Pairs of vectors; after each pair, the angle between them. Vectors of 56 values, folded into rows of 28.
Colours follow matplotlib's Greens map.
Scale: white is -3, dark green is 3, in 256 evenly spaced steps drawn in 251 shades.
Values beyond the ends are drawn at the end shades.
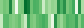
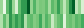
partly aligned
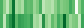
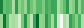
partly opposed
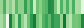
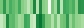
partly opposed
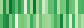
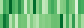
nearly parallel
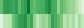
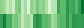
nearly opposite
